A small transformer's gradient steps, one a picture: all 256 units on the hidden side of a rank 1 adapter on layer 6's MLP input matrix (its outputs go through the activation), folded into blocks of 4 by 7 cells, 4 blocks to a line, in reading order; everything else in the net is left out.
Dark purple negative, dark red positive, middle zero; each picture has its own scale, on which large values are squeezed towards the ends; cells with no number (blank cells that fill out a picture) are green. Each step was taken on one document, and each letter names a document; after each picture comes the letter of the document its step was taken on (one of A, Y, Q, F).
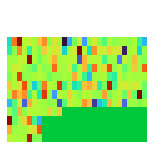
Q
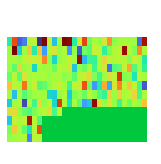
Q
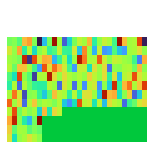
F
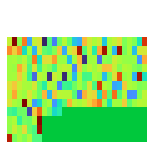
F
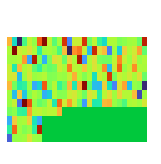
Q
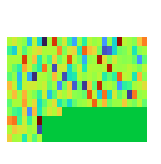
F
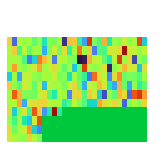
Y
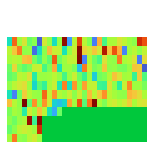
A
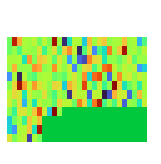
Y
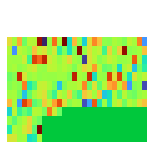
Q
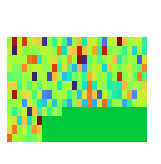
F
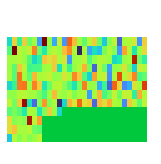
Q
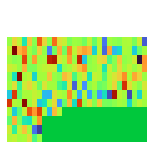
F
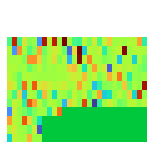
Q
